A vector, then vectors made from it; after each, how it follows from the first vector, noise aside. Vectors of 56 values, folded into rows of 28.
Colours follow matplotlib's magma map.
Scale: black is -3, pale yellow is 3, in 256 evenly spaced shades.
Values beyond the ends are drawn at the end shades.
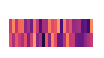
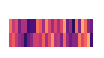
wrapped around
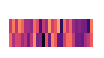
copied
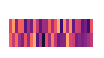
copied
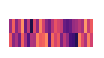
wrapped around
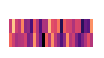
copied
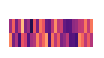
wrapped around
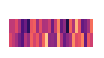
wrapped around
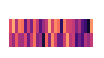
copied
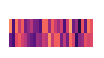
wrapped around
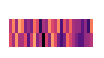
copied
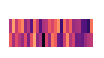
copied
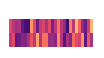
wrapped around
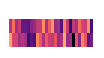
wrapped around
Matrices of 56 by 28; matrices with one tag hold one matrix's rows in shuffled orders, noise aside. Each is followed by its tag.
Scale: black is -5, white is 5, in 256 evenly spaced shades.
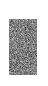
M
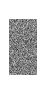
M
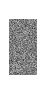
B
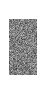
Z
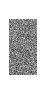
M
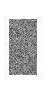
B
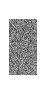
M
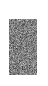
Z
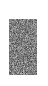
M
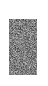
B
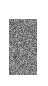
Z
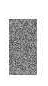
B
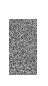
Z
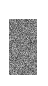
M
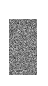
B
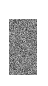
Z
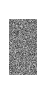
B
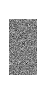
Z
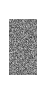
M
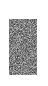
B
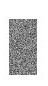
B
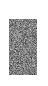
B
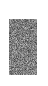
M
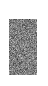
Z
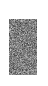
Z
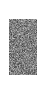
Z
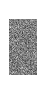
M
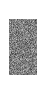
M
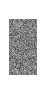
B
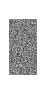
B
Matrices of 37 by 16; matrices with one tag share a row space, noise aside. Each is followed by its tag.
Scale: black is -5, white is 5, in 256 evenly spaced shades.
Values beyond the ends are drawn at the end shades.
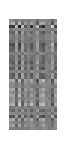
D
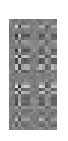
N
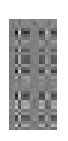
N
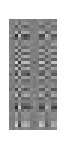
N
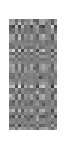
D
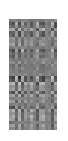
D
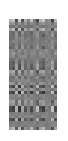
D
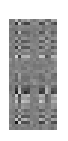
N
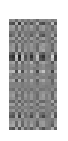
D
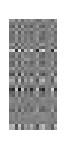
D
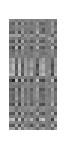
D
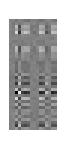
N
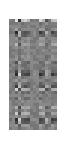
N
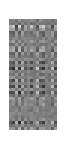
D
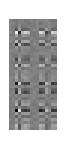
N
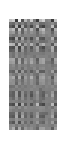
D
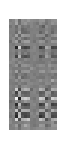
N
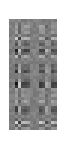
N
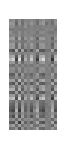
D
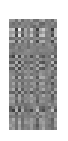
D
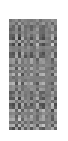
D
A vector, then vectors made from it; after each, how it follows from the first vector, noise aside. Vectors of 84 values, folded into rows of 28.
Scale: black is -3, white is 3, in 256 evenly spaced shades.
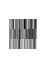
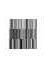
reversed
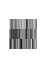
reversed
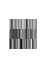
reversed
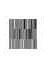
partly zeroed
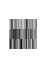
reversed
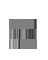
partly zeroed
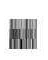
reversed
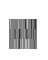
partly zeroed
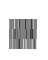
partly zeroed
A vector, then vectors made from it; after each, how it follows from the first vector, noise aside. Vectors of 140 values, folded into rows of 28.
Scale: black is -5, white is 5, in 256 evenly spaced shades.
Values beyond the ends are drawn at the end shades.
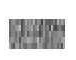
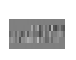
partly zeroed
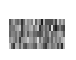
scaled up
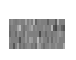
partly zeroed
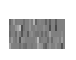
partly zeroed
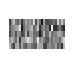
scaled up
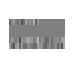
partly zeroed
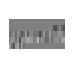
partly zeroed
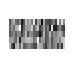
scaled up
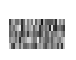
scaled up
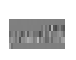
partly zeroed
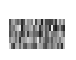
scaled up
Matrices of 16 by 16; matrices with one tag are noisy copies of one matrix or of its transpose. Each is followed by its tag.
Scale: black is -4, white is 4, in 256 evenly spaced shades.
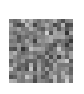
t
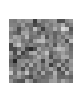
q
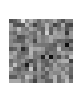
t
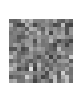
t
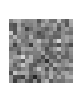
t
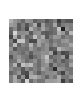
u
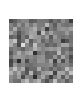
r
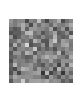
u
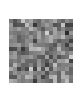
t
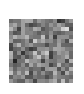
q
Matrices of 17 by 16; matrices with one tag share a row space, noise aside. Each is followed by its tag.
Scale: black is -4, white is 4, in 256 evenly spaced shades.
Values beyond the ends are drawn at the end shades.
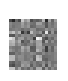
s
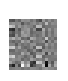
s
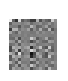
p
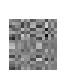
s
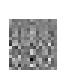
p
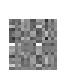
s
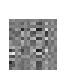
s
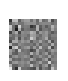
p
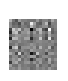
p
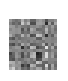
s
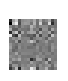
p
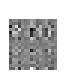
p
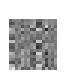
s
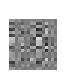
s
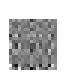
p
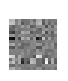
s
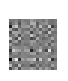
p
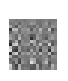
p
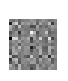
p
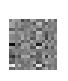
s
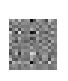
p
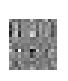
p
